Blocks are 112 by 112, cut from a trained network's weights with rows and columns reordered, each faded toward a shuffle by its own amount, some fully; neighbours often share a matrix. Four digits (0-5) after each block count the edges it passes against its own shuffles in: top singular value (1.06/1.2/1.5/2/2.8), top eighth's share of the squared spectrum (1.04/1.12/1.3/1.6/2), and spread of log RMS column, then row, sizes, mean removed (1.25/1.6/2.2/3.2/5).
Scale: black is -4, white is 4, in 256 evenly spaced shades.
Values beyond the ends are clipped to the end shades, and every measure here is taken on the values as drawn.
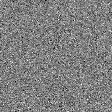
2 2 0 1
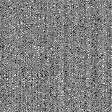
3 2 0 2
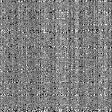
4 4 1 4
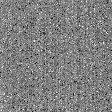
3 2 0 1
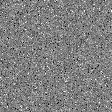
0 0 0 0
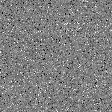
0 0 0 0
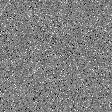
0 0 0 0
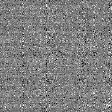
3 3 3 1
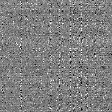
3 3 3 0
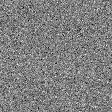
1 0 0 0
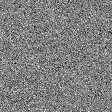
0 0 0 0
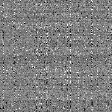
3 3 3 0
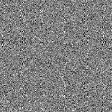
3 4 3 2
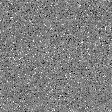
0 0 0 0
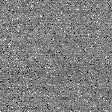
2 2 2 0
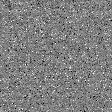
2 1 0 0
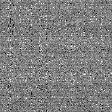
3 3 3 0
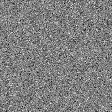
1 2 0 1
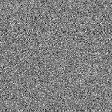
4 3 0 2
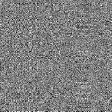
4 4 2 3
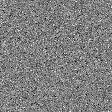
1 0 0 0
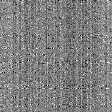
4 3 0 3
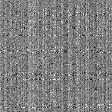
4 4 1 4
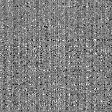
4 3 0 3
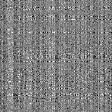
5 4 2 4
